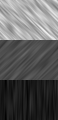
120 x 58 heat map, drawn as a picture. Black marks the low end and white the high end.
It is made of 3 by 1 panels. Panel 1,1: high, slanting down to the right. Panel 2,1: low, slanting up to the right, faint in contrast. Panel 3,1: very low, streaked downward, faint in contrast.
